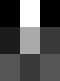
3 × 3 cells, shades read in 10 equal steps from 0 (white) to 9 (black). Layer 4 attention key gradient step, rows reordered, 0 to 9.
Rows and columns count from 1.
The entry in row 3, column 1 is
6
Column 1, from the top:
9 8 6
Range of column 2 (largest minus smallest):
7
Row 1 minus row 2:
1 -3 2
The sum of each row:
18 18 19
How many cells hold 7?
2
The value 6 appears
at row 3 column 1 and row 3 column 3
